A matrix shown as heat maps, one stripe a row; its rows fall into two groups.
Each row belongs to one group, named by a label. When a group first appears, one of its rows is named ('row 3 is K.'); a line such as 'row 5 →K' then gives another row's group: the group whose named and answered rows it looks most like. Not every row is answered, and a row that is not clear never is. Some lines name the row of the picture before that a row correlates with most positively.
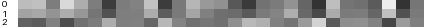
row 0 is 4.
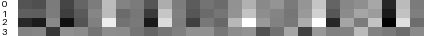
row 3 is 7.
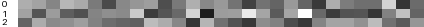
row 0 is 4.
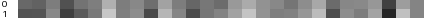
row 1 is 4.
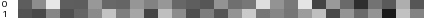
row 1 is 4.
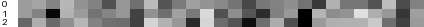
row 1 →7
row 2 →7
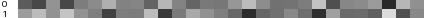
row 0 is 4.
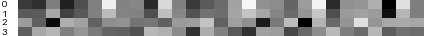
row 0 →4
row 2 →7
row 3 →7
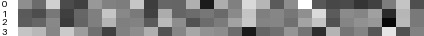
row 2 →4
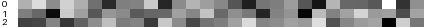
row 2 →4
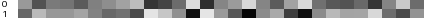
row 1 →7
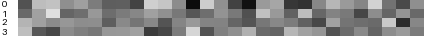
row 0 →7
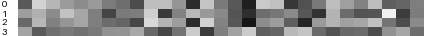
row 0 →7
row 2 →7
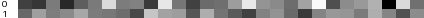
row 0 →4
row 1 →7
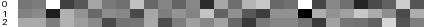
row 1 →7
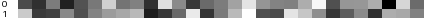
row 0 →4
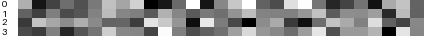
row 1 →4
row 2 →7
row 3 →4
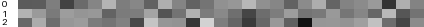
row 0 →4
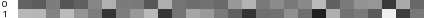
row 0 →4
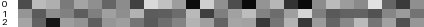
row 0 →7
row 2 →7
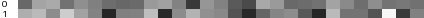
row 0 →7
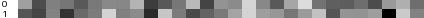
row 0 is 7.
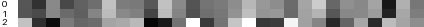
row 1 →4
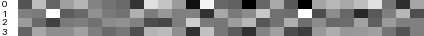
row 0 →7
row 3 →7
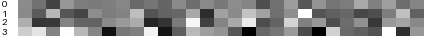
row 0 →7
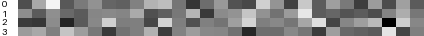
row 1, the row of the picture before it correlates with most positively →1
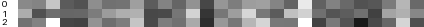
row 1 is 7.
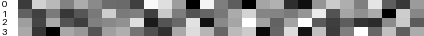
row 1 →4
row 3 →7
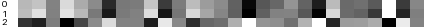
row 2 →4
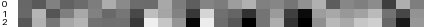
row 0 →4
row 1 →7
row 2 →7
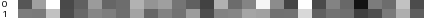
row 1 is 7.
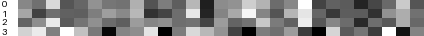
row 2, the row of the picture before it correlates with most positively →0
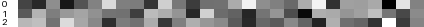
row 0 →4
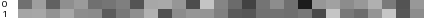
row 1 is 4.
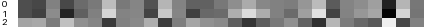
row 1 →4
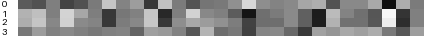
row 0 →4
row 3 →7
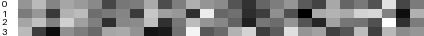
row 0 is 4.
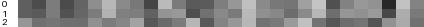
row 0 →4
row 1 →4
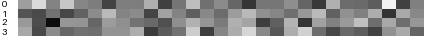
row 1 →4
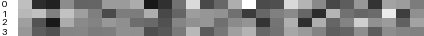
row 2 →7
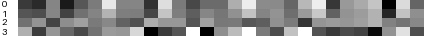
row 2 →7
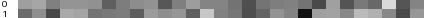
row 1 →7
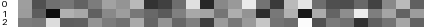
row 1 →7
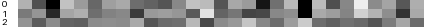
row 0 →7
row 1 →7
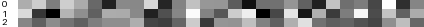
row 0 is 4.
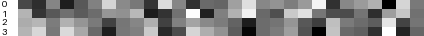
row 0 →4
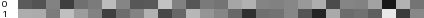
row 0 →4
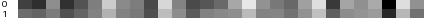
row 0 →4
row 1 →4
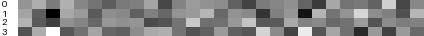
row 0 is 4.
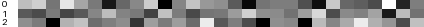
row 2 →7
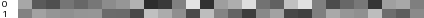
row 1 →7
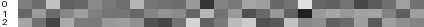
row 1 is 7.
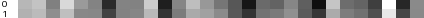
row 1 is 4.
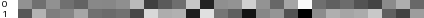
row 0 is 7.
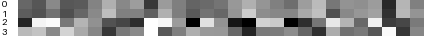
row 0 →4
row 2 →7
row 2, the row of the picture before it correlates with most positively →1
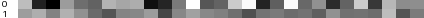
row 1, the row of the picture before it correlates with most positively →3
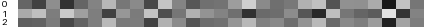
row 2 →4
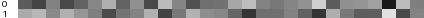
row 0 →4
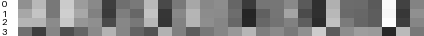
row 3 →4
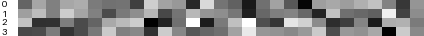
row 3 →4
